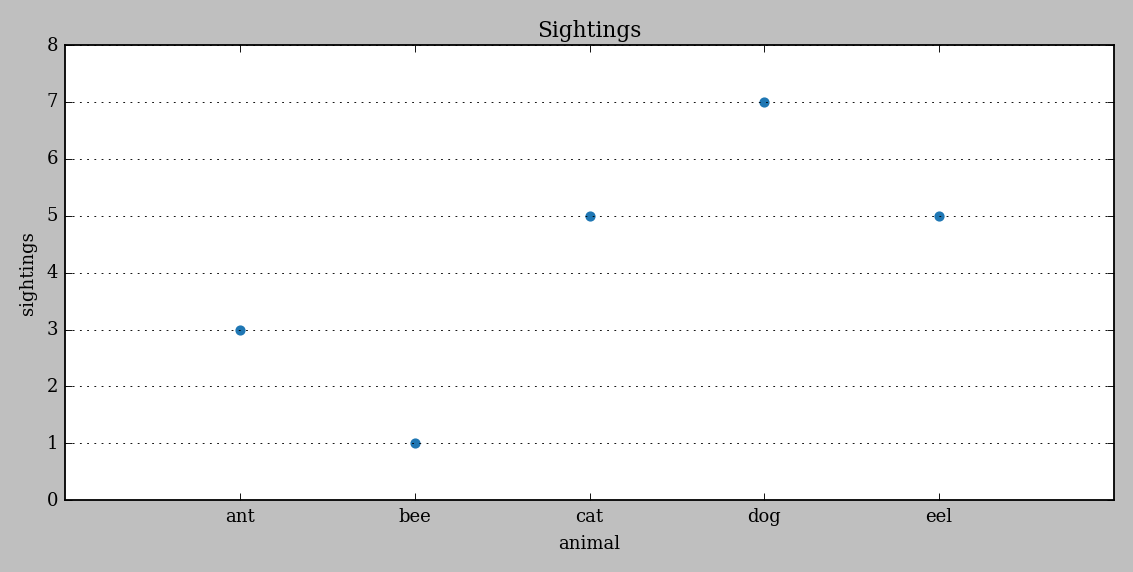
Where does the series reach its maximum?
dog
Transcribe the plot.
Title: Sightings
x-axis: animal, ticks ant bee cat dog eel
y-axis: sightings, ticks 0 1 2 3 4 5 6 7 8
Values:
3 1 5 7 5
